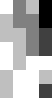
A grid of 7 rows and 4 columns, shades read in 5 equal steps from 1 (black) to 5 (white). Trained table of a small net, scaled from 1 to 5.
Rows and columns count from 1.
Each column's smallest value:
4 3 3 1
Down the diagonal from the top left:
5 3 3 2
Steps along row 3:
same down down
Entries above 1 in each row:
3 3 4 4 4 4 4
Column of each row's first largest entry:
1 1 1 1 1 2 2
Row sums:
13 11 13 14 19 18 16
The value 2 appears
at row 3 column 4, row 4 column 4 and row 7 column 4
